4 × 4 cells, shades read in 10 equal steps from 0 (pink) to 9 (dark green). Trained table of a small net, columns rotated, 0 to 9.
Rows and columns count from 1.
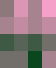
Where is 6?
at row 3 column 2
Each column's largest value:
7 6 9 5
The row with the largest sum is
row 3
